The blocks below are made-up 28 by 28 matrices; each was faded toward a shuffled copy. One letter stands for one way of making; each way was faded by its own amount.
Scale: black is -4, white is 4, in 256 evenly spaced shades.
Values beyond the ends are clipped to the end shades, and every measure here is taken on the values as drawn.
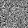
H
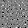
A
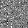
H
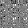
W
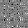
W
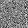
H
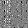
W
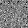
H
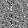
H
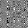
W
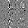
W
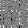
W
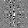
W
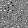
A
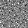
H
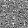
H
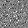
A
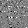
A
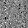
H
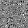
A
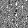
H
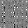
W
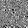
A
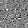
A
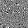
A
